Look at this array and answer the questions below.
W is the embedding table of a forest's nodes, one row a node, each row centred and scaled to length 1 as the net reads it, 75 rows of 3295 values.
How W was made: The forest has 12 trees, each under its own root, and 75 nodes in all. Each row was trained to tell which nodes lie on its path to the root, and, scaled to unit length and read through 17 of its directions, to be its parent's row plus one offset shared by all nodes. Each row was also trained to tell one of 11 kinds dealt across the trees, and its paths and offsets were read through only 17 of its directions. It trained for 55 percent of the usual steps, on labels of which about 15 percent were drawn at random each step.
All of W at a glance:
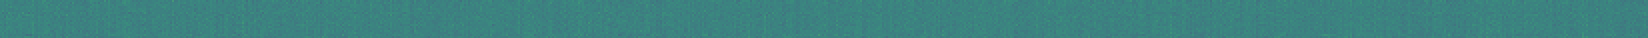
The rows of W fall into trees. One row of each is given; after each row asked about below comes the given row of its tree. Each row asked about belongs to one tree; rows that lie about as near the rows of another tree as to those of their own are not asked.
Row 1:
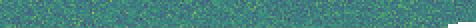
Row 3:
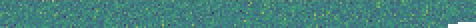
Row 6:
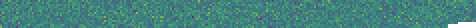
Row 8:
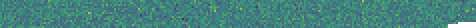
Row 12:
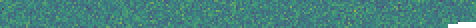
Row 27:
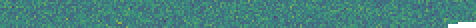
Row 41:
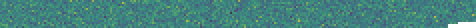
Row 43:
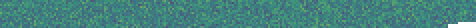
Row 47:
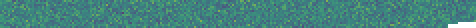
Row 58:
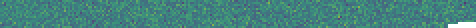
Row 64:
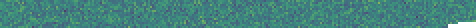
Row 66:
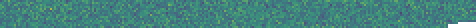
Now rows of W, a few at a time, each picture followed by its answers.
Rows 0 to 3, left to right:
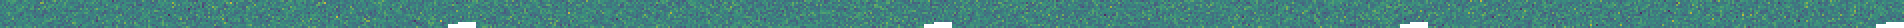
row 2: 3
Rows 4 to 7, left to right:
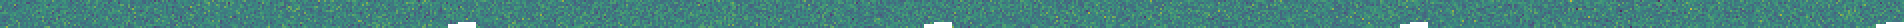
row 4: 66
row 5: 6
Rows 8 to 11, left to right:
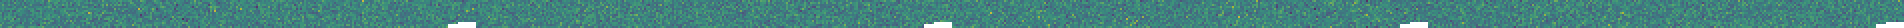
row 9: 58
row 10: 3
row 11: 1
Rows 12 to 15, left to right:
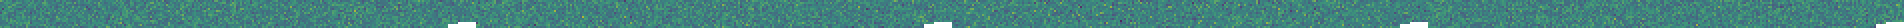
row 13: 47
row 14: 3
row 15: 64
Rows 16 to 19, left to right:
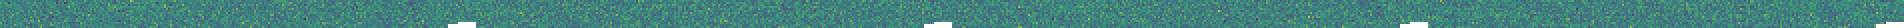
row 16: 41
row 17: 64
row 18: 27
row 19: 8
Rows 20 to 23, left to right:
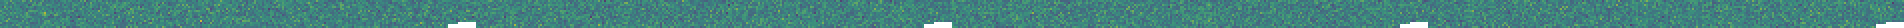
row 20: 41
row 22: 64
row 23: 66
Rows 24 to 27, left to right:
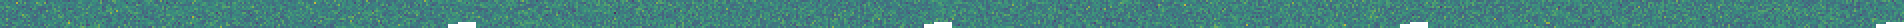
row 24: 27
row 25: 27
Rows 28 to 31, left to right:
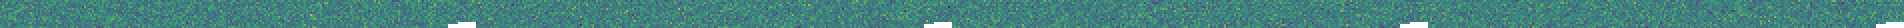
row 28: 8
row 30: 47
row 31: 41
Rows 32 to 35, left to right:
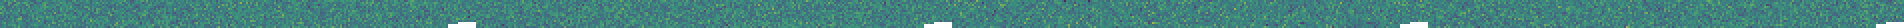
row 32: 66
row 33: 1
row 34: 3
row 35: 8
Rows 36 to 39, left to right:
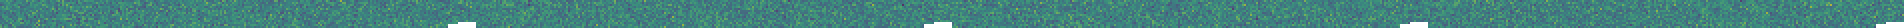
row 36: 12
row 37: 58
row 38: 8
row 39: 43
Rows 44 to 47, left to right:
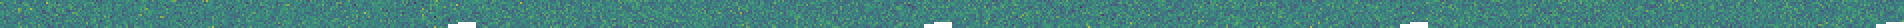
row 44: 3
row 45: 58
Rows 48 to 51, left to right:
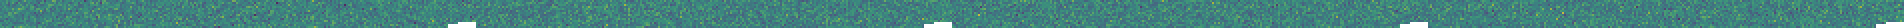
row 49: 27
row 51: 66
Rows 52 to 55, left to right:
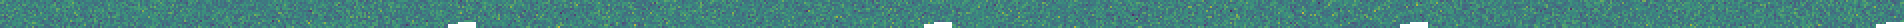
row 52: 58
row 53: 12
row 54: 3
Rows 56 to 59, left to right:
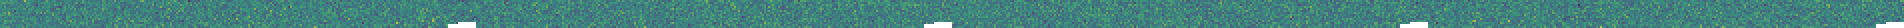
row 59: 3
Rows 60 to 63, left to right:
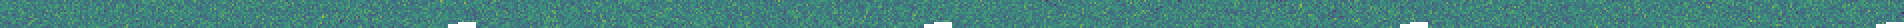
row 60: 6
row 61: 58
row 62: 6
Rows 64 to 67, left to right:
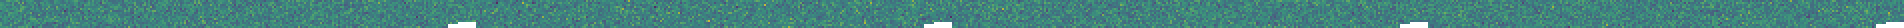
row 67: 6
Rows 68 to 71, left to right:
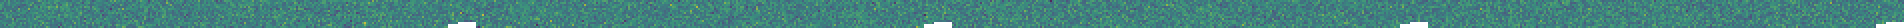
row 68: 66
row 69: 1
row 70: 1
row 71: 27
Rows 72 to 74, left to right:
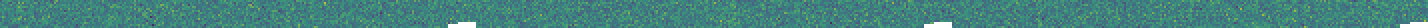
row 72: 6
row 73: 64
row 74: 43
